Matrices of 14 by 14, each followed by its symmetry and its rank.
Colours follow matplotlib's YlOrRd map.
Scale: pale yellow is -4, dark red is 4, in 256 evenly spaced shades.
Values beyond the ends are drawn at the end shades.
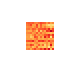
neither, rank three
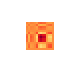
symmetric, rank one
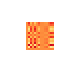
neither, rank one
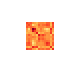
symmetric, rank three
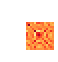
symmetric, rank three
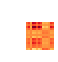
neither, rank one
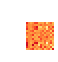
neither, rank three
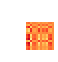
neither, rank one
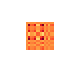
symmetric, rank one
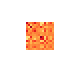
symmetric, rank three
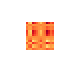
neither, rank one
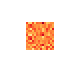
neither, rank three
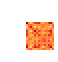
symmetric, rank three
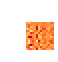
neither, rank three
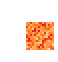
symmetric, full rank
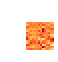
neither, rank three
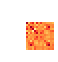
symmetric, rank three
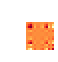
symmetric, rank one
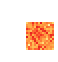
symmetric, full rank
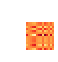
neither, rank one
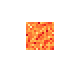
symmetric, full rank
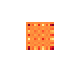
symmetric, rank one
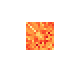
symmetric, full rank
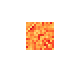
symmetric, full rank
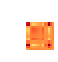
symmetric, rank one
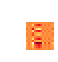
neither, rank one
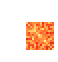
symmetric, full rank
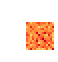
symmetric, rank three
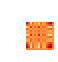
symmetric, rank one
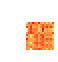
neither, rank three
